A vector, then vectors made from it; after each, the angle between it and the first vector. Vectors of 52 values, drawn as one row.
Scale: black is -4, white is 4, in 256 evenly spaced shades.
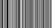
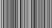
partly opposed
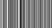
nearly opposite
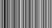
partly aligned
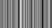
partly aligned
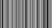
partly aligned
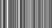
nearly opposite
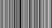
orthogonal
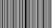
partly aligned
